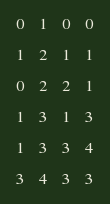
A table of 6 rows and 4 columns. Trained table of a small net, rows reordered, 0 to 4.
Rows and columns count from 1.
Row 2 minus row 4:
0 -1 0 -2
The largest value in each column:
3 4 3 4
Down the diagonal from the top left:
0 2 2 3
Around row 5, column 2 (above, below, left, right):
3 4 1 3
